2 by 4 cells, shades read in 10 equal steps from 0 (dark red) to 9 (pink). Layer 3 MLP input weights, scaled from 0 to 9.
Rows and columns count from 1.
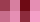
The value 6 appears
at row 2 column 1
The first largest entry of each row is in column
4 4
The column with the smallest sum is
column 3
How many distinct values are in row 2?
4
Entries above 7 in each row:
1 2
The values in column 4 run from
8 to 9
